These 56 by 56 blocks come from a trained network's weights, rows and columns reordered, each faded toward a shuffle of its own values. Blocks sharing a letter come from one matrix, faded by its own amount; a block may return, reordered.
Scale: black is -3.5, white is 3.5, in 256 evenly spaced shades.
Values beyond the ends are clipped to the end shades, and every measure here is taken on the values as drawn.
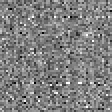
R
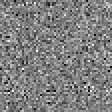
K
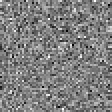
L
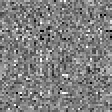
K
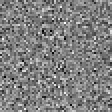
L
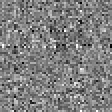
K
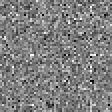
K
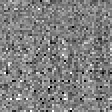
R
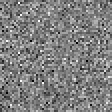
L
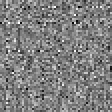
K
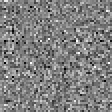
K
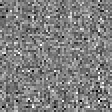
K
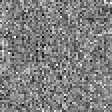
L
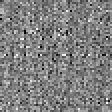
R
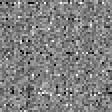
R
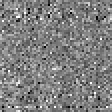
R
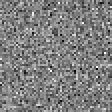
L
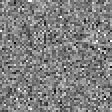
L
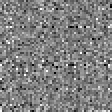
R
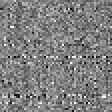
R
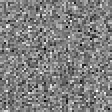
L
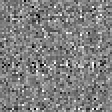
R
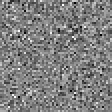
L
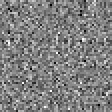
L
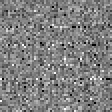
R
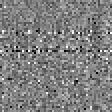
R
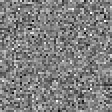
L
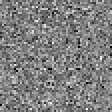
K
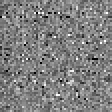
R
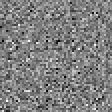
K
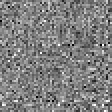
K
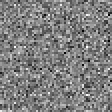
L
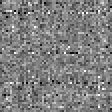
R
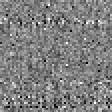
R
